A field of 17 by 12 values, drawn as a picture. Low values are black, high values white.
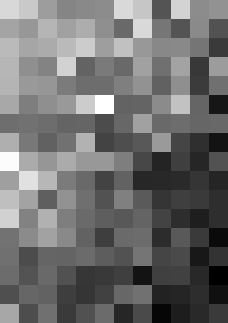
Neither half mirrors the other. The bottom right is the ninth with the lowest average. Values rise toward the top left.
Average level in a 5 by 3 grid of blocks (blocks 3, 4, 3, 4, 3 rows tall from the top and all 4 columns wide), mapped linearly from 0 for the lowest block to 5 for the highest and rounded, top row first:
5 5 3 / 4 3 3 / 5 2 1 / 4 2 1 / 2 1 0
